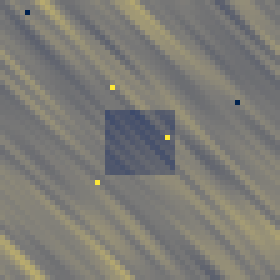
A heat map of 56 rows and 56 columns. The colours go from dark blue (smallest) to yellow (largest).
An odd patch, lower than its surroundings, sits in the centre. The grain runs diagonally down to the right. The distribution is heavy-tailed on both sides. The ninth with the lowest average is the centre. Five lone cells stand out: three far higher and two far lower than their neighbours.
